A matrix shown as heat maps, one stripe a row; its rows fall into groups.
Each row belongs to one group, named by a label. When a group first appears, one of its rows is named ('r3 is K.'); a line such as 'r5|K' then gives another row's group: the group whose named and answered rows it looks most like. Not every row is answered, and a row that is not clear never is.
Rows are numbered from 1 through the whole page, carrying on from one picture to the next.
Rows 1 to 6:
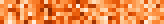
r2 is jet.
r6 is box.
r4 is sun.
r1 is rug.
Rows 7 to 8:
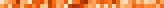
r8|sun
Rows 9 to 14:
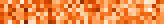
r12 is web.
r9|jet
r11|jet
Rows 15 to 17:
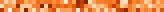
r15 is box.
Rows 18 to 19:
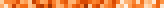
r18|jet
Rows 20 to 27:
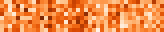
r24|rug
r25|box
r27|sun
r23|box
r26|jet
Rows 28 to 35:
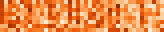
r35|rug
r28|box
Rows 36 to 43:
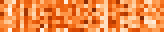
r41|jet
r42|rug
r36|box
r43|sun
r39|sun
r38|jet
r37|rug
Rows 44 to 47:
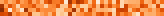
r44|box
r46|sun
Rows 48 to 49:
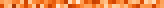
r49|sun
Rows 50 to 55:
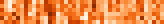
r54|web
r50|box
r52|box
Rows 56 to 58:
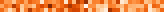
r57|rug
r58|rug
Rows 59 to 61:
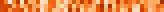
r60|web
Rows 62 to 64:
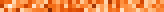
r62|web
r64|rug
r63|box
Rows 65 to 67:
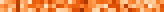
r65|jet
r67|sun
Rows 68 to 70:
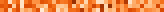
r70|sun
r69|web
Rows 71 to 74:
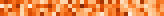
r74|rug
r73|web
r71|web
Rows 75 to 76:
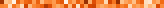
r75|box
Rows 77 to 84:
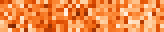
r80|box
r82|jet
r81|rug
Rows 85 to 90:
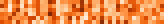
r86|sun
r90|web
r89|web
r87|sun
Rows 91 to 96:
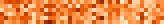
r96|box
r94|box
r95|web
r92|jet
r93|rug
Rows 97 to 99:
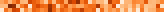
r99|jet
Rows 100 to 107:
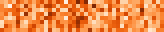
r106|rug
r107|web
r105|rug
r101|jet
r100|box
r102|web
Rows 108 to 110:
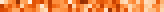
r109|web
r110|web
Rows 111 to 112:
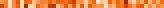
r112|sun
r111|rug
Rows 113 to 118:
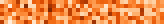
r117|sun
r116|web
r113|jet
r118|box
